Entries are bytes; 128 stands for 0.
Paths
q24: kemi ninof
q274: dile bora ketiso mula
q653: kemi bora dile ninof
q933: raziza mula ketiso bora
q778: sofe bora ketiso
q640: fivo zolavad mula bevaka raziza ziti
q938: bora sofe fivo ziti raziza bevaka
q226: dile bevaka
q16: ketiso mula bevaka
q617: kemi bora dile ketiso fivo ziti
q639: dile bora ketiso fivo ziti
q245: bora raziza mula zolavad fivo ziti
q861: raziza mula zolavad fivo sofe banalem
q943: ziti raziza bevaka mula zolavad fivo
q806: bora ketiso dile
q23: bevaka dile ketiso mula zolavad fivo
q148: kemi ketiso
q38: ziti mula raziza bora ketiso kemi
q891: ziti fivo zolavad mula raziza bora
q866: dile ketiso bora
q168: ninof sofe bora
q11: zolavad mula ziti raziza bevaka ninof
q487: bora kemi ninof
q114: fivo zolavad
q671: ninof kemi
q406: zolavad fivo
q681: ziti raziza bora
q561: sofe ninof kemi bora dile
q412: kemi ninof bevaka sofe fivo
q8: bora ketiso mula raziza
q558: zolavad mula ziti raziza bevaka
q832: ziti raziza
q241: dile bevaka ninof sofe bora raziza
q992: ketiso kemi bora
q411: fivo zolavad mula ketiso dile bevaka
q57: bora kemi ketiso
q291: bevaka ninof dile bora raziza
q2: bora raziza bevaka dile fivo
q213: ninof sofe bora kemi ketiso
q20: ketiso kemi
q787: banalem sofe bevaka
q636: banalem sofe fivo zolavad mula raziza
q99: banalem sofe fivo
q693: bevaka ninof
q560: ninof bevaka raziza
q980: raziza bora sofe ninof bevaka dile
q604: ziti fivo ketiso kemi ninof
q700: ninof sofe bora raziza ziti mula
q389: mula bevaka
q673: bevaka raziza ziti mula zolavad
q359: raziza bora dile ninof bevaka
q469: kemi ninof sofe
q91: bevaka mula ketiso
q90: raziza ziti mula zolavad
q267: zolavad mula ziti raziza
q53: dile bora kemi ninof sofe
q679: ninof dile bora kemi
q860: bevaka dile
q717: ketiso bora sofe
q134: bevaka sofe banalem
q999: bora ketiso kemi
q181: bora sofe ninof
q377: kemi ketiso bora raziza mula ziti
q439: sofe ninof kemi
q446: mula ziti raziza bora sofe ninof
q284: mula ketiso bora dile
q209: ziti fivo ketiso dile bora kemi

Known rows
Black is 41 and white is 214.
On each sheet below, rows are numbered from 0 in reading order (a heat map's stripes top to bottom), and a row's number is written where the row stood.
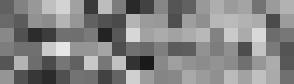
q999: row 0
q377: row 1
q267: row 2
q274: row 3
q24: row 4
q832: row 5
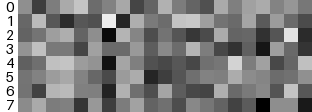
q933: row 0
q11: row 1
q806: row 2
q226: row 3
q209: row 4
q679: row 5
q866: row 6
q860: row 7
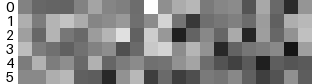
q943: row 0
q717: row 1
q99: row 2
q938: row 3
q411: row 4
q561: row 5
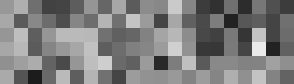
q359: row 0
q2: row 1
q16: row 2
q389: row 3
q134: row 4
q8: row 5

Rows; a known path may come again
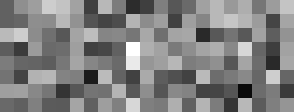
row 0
q999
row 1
q377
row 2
q787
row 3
q245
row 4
q943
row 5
q866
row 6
q980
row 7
q406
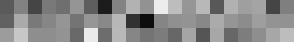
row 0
q673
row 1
q671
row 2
q469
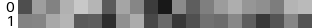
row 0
q20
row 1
q561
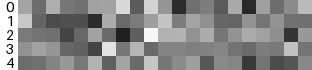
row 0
q99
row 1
q241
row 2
q640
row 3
q181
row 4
q23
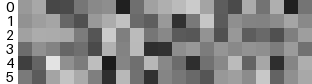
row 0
q558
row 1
q134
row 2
q53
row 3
q487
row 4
q617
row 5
q992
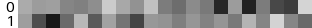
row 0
q412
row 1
q8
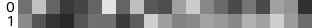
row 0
q693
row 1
q832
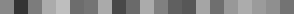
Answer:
q933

